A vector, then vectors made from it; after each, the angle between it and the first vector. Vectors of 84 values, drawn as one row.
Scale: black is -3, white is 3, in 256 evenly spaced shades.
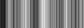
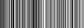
partly aligned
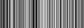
partly aligned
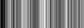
nearly parallel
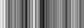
nearly opposite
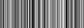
orthogonal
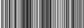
partly opposed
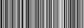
orthogonal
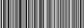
orthogonal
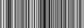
partly opposed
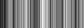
nearly parallel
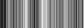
nearly parallel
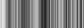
nearly opposite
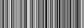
orthogonal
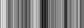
nearly opposite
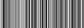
orthogonal
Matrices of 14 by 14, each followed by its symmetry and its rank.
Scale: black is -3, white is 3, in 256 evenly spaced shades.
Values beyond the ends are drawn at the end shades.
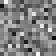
antisymmetric, full rank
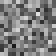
neither, full rank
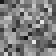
neither, full rank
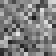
antisymmetric, full rank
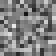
antisymmetric, full rank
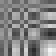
symmetric, rank one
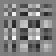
symmetric, rank one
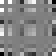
symmetric, rank one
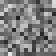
neither, full rank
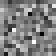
antisymmetric, full rank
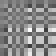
symmetric, rank one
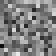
neither, full rank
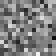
antisymmetric, full rank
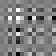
symmetric, rank one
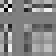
symmetric, rank one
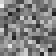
neither, full rank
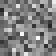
neither, full rank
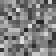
antisymmetric, full rank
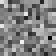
neither, full rank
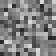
antisymmetric, full rank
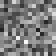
neither, full rank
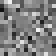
antisymmetric, full rank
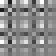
symmetric, rank one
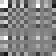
symmetric, rank one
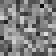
neither, full rank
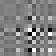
symmetric, rank one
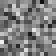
antisymmetric, full rank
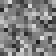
antisymmetric, full rank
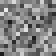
neither, full rank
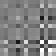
symmetric, rank one
